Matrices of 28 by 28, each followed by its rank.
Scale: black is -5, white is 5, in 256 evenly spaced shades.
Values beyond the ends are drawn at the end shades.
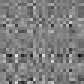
three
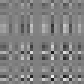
one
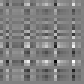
one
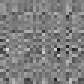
three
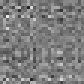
five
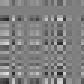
one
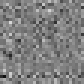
five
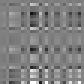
one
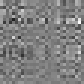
three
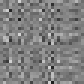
three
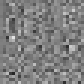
five
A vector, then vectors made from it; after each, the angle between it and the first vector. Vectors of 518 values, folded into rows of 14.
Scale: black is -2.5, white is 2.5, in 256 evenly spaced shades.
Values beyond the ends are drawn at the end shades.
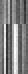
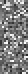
orthogonal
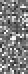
orthogonal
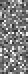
orthogonal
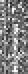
partly aligned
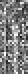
partly aligned
